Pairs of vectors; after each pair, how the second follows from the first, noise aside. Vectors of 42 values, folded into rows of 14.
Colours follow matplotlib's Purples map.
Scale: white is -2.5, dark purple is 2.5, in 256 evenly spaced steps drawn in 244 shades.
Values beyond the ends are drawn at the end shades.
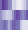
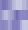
shrunk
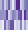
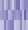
shrunk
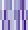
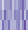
shrunk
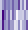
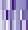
shuffled
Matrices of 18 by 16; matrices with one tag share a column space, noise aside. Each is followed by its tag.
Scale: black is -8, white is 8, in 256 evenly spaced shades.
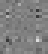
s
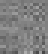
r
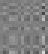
r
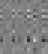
s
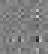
s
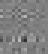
s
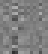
r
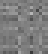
r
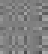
r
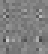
s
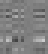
s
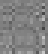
r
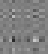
s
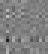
s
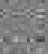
s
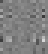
s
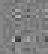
s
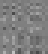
r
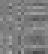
r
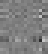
s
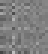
r
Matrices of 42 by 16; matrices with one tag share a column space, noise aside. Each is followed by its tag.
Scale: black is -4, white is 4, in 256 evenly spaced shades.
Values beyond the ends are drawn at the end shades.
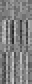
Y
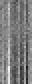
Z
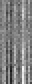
Z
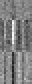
Y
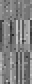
Y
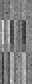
Y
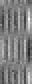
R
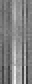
Z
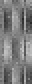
R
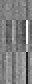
Y
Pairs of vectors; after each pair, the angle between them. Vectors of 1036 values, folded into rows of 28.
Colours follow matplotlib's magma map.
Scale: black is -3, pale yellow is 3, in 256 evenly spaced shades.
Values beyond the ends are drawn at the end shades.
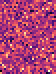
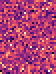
nearly parallel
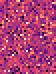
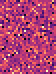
nearly opposite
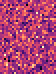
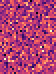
nearly opposite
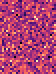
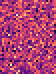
nearly opposite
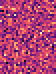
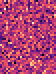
orthogonal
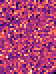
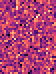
partly opposed
